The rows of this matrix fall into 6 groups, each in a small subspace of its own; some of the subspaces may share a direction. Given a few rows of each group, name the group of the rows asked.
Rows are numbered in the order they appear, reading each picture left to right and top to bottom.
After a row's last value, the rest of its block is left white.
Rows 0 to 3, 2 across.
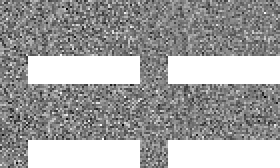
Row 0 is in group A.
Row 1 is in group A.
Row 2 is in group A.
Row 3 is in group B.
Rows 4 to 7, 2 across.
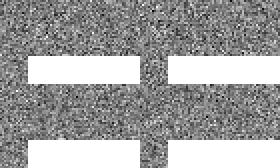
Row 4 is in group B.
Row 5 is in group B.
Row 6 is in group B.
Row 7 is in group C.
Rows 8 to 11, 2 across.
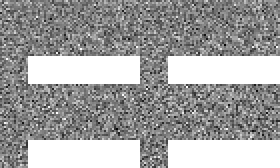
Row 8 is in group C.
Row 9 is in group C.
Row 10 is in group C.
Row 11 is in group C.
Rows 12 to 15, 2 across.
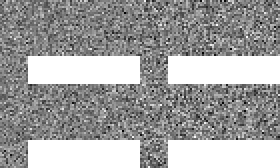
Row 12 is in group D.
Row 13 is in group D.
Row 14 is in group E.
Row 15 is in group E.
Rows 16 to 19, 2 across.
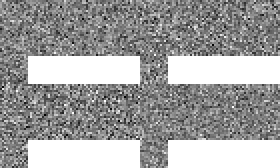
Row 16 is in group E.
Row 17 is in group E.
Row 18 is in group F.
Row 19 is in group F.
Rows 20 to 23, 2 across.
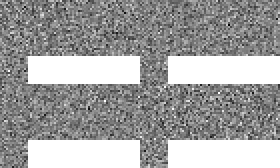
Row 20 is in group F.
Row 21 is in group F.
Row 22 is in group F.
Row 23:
E
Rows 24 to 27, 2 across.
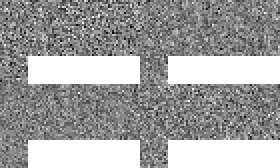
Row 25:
B
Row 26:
B
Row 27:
E
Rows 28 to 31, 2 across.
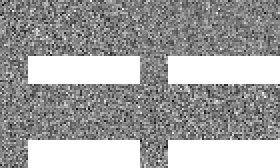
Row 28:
B
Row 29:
B
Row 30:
F
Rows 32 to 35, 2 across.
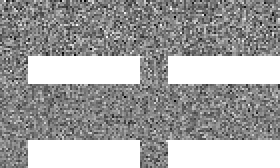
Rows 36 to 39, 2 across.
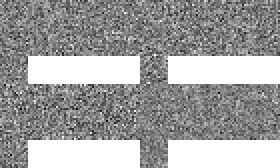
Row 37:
E
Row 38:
D
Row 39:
B
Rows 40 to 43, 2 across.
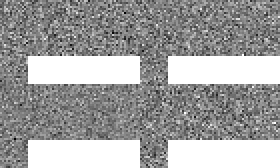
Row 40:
B
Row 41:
A
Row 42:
E
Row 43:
C
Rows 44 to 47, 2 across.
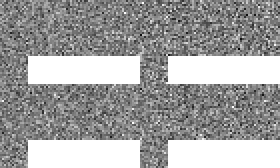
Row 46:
C
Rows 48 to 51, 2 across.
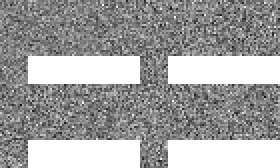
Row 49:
D
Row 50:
E
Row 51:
C
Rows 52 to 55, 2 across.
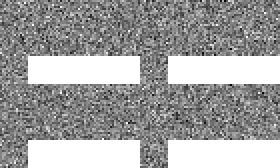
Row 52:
E
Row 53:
D
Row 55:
B
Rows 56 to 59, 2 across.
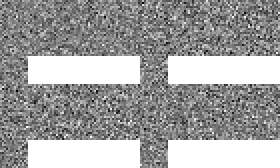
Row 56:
F
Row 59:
B
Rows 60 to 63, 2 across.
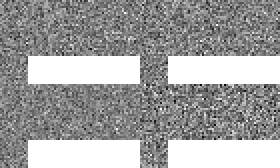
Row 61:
F
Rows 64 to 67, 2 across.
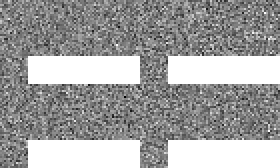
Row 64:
C
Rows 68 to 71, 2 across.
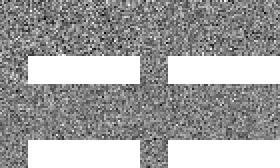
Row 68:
B
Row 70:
B
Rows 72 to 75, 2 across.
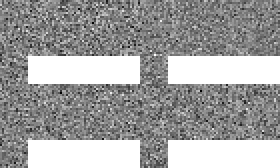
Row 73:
E
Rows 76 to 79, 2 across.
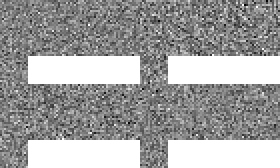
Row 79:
B
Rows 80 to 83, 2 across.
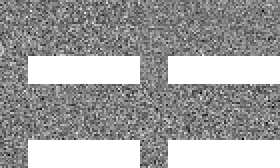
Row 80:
A
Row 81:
F
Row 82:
F
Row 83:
A
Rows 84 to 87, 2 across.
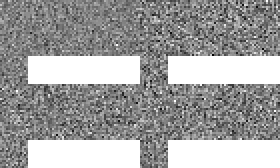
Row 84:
C
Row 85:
E
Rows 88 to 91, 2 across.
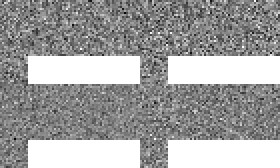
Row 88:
B
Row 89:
C
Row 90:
E
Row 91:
E
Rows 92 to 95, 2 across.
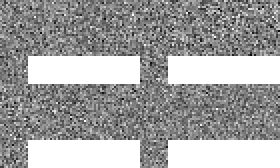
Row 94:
E
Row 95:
F
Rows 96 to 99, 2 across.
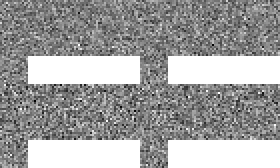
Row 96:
C
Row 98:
D
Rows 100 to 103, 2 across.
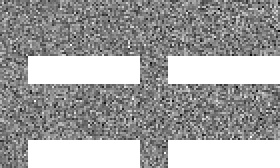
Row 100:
F
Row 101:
B
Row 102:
D
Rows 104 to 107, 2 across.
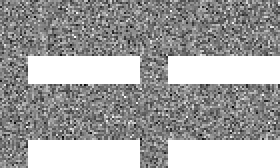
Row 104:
B
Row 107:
B
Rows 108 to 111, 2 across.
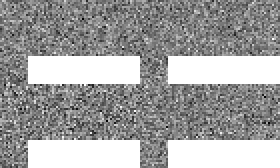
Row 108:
E
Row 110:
D
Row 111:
C
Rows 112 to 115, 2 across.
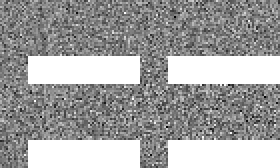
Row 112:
B
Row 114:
D
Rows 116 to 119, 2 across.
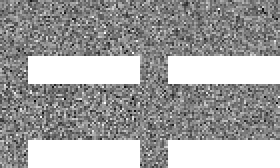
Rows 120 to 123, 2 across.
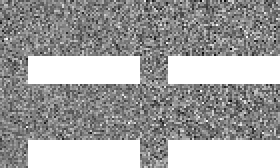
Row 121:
D
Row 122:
B
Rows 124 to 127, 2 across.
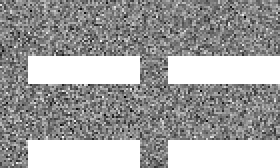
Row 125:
F
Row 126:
B
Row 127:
E
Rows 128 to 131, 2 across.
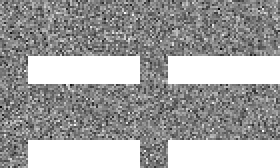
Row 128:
D
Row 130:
C
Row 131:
E
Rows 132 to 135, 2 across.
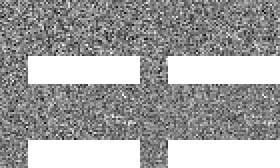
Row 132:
C
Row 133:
C
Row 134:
F
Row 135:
C
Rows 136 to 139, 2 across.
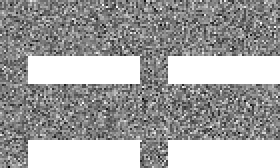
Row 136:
E
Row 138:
E
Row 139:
F
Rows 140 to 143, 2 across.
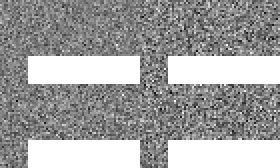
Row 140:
C
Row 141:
C
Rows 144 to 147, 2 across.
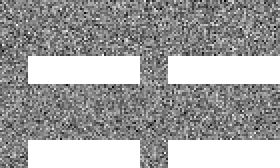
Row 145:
D
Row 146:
C
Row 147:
C
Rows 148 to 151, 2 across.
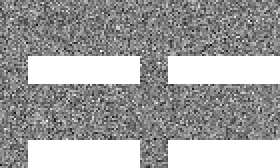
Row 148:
F
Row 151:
E
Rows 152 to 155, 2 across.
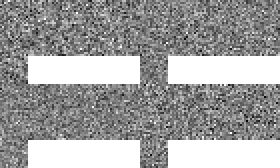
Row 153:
B
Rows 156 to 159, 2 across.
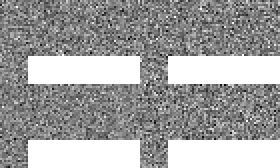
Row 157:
A
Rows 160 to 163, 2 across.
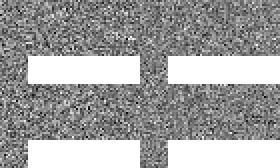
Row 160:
A
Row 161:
C
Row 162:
F
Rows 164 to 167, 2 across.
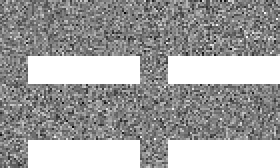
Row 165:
D
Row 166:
E
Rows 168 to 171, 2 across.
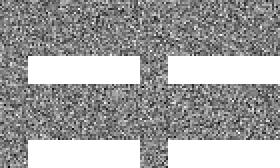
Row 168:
B
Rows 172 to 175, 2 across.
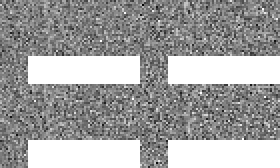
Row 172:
A
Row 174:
D
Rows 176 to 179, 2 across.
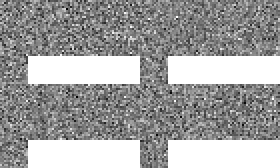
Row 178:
B
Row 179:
D
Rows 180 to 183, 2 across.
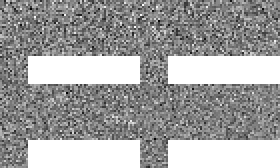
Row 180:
D
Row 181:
B
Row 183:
E
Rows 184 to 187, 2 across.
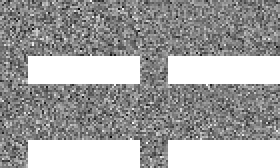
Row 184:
B
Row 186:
C
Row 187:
C
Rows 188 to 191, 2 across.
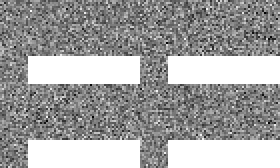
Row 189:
A
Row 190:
B
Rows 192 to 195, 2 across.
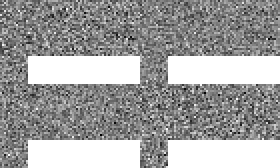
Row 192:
A
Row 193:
A
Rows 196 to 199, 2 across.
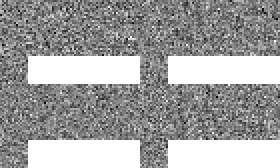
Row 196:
A
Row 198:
F
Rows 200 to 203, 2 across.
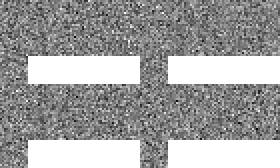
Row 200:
F
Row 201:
B
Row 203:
C
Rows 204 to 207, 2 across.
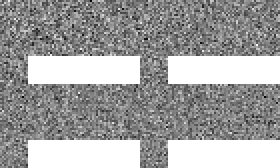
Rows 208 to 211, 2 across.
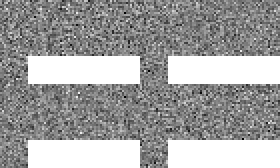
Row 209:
F
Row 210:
B
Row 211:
A
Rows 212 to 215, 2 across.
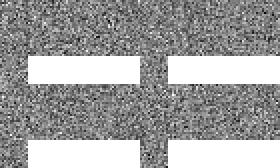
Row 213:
D
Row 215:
F
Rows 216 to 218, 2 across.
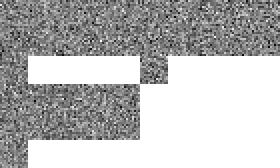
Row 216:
A
